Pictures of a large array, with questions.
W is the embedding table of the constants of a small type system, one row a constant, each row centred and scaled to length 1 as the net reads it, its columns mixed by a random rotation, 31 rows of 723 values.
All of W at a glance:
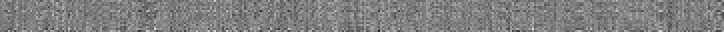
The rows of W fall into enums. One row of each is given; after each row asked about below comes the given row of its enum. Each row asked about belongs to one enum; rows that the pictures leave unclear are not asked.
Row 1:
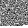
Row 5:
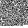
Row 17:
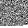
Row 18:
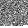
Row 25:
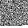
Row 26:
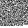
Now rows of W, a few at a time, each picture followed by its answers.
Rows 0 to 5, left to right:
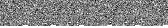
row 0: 25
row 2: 18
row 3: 17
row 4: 18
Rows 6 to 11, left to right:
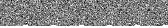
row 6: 17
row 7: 25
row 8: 5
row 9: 25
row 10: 1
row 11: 1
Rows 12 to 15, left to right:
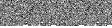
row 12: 17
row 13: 18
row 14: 25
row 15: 18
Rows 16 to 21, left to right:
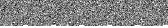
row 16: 18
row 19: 26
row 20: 25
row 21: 5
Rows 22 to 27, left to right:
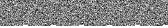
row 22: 26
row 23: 1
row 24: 17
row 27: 1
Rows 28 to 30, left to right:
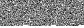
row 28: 26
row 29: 5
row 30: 1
